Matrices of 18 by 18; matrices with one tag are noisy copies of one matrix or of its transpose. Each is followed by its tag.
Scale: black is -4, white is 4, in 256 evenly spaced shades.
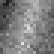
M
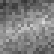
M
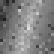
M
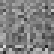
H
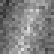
M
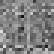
H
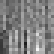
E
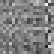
H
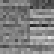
E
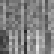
E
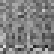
H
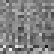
H
